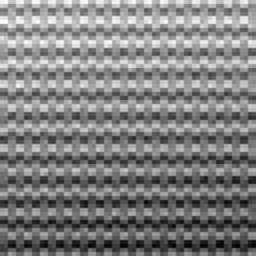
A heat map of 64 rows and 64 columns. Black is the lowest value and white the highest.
Stripes: horizontal, repeating 12 times. Slope: up to the top. Average level on the scale: 50%.
